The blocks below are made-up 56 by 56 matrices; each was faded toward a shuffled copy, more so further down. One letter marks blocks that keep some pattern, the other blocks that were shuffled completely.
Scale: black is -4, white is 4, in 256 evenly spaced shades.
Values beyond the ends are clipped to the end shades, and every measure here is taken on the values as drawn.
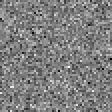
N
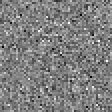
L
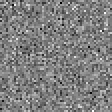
L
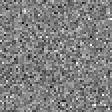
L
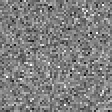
L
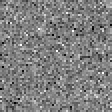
N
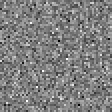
N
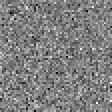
L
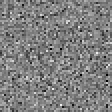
N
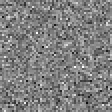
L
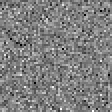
N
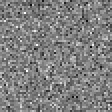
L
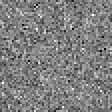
N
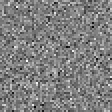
N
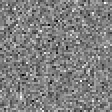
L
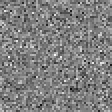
N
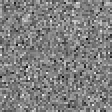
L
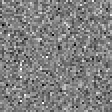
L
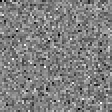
N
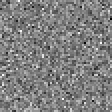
N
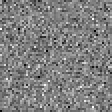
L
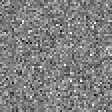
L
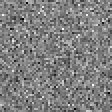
N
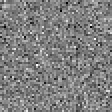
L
